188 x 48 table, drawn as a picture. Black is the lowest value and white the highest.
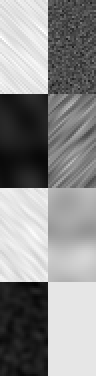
It is made of 4 by 2 panels. Panel 1,1: very high, slanting down to the right, faint in contrast. Panel 1,2: low, fine-grained. Panel 2,1: very low, smooth, faint in contrast. Panel 2,2: middling, slanting up to the right. Panel 3,1: very high, slanting down to the right, faint in contrast. Panel 3,2: high, smooth. Panel 4,1: very low, blotchy, faint in contrast. Panel 4,2: very high, flat.
